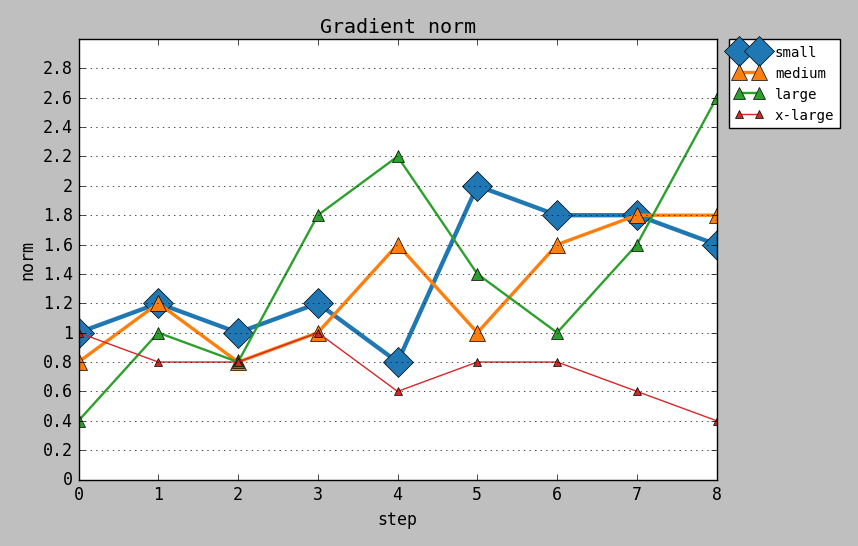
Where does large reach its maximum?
8
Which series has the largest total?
large
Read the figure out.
Title: Gradient norm
x-axis: step, ticks 0 1 2 3 4 5 6 7 8
y-axis: norm, ticks 0 0.2 0.4 0.6 0.8 1 1.2 1.4 1.6 1.8 2 2.2 2.4 2.6 2.8
Legend: small, medium, large, x-large
Values:
small: 1 1.2 1 1.2 0.8 2 1.8 1.8 1.6
medium: 0.8 1.2 0.8 1 1.6 1 1.6 1.8 1.8
large: 0.4 1 0.8 1.8 2.2 1.4 1 1.6 2.6
x-large: 1 0.8 0.8 1 0.6 0.8 0.8 0.6 0.4
